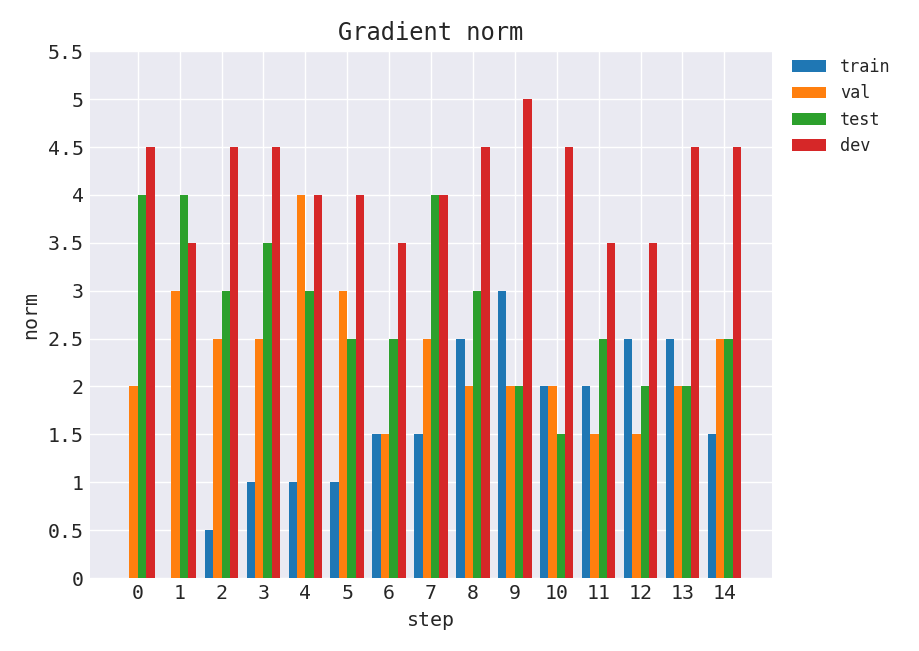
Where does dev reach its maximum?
9
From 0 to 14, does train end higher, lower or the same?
higher
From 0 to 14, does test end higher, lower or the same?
lower
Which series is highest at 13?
dev
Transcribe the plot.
Title: Gradient norm
x-axis: step, ticks 0 1 2 3 4 5 6 7 8 9 10 11 12 13 14
y-axis: norm, ticks 0 0.5 1 1.5 2 2.5 3 3.5 4 4.5 5 5.5
Legend: train, val, test, dev
Values:
train: 0 0 0.5 1 1 1 1.5 1.5 2.5 3 2 2 2.5 2.5 1.5
val: 2 3 2.5 2.5 4 3 1.5 2.5 2 2 2 1.5 1.5 2 2.5
test: 4 4 3 3.5 3 2.5 2.5 4 3 2 1.5 2.5 2 2 2.5
dev: 4.5 3.5 4.5 4.5 4 4 3.5 4 4.5 5 4.5 3.5 3.5 4.5 4.5
